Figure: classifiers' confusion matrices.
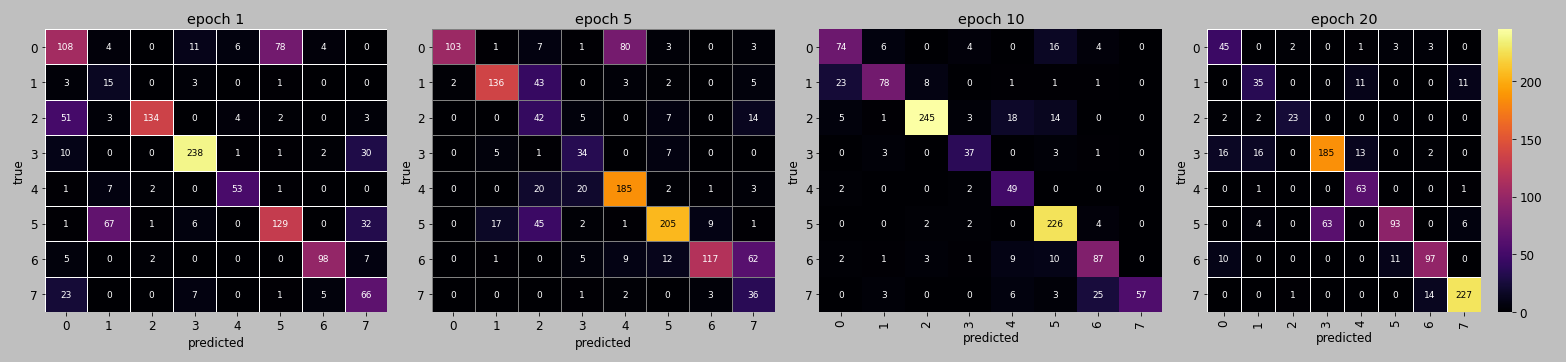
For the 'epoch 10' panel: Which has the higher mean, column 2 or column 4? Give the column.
2
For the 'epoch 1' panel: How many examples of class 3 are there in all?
282
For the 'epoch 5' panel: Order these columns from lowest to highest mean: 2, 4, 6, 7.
7, 6, 2, 4
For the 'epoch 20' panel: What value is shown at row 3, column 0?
16
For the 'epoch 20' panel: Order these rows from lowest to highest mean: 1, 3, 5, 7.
1, 5, 3, 7
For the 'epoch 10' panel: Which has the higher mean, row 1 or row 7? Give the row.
1
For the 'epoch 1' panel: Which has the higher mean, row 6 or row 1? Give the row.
6
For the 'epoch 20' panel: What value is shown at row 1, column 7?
11
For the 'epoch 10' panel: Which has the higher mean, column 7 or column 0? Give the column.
0
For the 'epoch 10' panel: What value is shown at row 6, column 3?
1
